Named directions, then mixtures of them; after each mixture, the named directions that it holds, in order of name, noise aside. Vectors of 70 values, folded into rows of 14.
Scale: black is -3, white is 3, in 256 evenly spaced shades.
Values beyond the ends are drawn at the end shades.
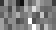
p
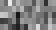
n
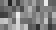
n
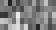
n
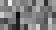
n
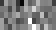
p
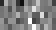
p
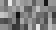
n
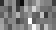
p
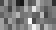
p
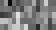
n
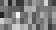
n, p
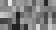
n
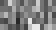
n, p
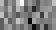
p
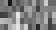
n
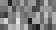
n, p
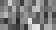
n, p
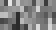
n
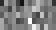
p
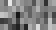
n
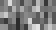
n, p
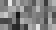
n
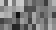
n, p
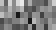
n, p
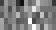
p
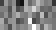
p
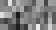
n
